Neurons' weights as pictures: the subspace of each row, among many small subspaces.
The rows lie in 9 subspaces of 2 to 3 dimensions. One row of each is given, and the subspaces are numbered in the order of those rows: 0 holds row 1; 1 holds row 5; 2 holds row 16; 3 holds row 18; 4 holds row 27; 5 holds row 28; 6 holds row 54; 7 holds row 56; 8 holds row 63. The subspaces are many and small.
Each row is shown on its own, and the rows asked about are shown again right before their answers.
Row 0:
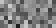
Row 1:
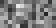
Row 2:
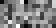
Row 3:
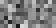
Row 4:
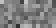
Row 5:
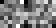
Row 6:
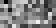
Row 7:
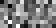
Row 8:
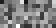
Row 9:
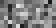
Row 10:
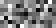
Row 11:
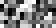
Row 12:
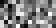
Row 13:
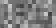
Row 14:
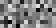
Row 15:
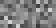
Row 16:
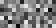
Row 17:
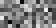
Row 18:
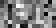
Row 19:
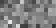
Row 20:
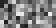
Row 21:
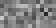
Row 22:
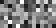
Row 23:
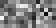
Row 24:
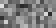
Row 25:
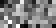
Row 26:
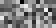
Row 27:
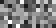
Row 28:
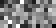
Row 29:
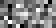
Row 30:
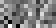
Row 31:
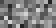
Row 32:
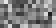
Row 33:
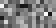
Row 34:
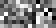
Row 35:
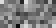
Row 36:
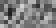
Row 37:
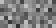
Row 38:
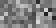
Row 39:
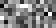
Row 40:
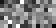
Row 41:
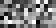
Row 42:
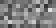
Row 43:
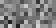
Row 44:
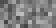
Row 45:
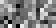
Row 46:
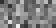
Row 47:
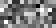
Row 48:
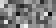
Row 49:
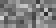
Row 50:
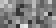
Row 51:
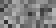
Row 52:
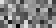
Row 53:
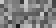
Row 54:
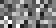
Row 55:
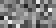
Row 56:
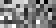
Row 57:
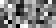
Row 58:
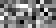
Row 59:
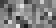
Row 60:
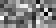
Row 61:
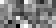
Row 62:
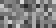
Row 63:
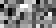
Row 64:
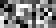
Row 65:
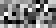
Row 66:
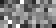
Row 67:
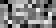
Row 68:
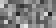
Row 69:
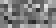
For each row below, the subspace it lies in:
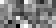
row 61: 8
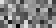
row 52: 2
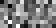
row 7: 4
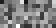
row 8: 8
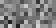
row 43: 6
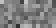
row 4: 8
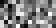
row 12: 2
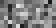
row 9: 3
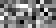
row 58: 6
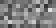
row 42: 7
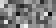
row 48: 1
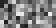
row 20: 2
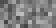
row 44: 2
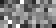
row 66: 5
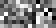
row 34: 3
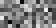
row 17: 5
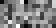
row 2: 8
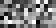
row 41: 7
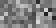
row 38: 3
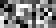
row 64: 4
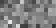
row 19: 5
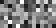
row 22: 4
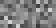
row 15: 0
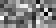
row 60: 0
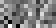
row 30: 6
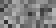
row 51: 6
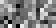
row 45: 6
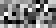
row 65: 7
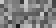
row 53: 8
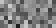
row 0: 2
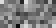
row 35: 1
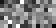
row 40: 5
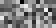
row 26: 5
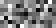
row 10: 3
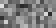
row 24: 1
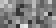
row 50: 5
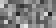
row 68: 1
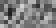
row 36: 8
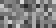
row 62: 4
